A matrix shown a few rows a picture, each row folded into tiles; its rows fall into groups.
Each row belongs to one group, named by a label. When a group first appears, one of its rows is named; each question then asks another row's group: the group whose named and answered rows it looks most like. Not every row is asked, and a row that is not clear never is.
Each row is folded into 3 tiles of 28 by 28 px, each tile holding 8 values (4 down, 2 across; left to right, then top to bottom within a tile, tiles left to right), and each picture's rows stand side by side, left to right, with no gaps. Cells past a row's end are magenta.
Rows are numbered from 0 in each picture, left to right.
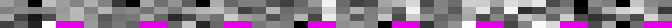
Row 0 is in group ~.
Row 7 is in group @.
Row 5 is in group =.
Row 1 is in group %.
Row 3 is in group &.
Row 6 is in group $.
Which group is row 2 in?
@
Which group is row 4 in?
&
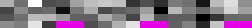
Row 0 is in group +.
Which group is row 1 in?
$
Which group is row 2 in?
~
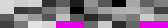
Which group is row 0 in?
$
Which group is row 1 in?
@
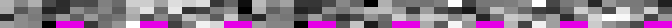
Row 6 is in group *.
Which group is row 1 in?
=
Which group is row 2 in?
$
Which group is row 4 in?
@
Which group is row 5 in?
*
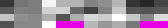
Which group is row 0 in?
=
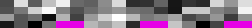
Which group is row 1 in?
+
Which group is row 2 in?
&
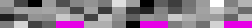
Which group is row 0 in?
@
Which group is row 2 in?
=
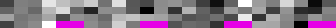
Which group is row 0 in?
=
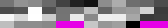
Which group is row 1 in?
+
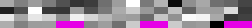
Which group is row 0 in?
+
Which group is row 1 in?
=
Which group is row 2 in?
+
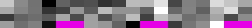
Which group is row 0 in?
%
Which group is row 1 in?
&
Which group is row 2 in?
=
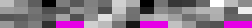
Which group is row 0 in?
%
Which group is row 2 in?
&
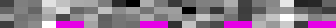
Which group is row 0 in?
=
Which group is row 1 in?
%
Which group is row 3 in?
+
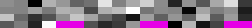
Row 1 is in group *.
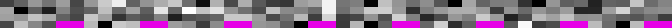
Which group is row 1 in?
*
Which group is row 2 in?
@
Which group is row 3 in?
&
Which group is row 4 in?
@
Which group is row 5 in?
@
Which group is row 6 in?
@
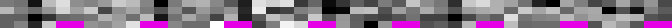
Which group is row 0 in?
~
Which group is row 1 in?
$
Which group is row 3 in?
$
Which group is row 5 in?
~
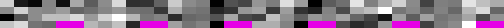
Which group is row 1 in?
+
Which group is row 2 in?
%
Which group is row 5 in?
=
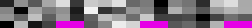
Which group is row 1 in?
$
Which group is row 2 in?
~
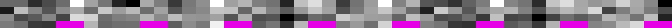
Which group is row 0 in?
&
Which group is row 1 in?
%
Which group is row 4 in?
=
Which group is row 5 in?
&
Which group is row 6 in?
~
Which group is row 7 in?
$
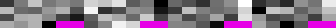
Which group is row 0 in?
+
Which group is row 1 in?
$
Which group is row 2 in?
&
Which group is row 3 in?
&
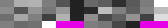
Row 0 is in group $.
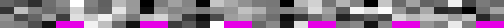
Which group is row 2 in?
~
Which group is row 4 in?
@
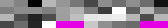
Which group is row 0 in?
~
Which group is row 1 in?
+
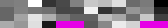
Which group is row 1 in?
$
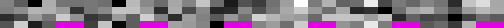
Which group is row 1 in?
@
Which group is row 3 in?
=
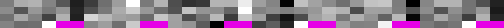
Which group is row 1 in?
=
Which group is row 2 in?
&
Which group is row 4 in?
$
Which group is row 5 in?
$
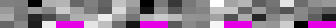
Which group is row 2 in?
=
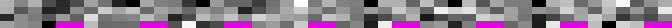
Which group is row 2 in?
@
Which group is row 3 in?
=
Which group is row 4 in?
~
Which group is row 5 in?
@
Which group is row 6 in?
~
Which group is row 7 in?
*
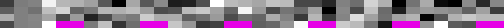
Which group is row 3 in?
$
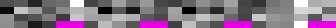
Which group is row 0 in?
&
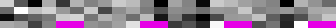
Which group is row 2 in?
~
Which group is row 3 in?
~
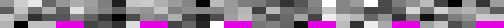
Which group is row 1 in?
~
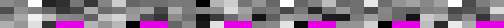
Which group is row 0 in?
+
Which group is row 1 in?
+
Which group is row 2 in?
~
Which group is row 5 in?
*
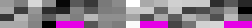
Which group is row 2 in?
$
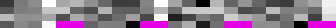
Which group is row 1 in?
&
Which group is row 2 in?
@
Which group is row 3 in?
&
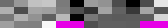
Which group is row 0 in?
$
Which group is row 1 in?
&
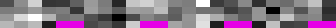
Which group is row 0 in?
+
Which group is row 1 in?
~
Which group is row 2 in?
+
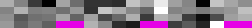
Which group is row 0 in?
%
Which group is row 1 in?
&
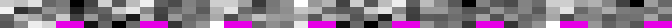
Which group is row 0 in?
$
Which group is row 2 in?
=
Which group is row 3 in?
=
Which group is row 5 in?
%
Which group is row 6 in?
=
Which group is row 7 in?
%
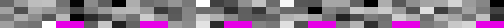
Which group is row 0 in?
$
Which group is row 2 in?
+
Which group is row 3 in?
+
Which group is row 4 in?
@
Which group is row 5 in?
$
